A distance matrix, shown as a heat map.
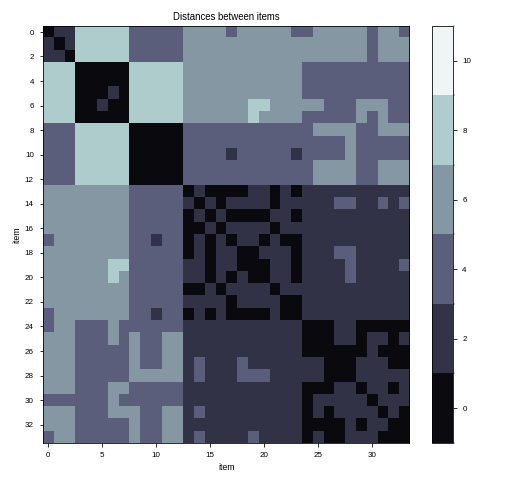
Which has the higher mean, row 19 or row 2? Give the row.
2
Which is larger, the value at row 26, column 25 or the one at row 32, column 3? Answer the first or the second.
the second
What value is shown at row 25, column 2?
6
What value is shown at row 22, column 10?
4
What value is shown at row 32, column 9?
4
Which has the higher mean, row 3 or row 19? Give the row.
3
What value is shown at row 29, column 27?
2
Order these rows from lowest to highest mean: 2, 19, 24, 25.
24, 25, 19, 2
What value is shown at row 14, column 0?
6
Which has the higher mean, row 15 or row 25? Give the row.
25
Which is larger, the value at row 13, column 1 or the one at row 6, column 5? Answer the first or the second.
the first
